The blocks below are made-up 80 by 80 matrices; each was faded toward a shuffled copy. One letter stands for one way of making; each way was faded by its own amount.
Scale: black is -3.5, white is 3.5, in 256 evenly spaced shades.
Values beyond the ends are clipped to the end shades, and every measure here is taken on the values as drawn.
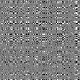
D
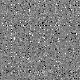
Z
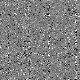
Z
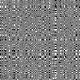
D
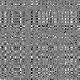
D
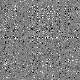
Z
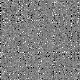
Z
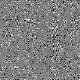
Z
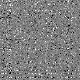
Z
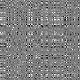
D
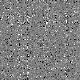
Z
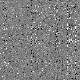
Z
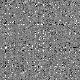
Z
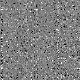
Z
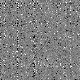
Z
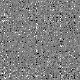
Z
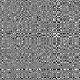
D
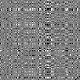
D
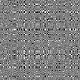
D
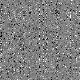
Z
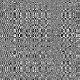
D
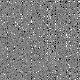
Z
